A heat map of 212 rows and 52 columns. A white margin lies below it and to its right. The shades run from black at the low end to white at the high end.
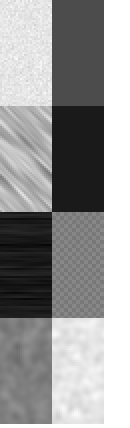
The table splits into 4 rows of 2 panels. Panel 1,1: very high, fine-grained, faint in contrast. Panel 1,2: low, flat. Panel 2,1: high, slanting down to the right. Panel 2,2: very low, flat. Panel 3,1: very low, streaked across, faint in contrast. Panel 3,2: middling, checkered, faint in contrast. Panel 4,1: middling, blotchy, faint in contrast. Panel 4,2: very high, blotchy, faint in contrast.
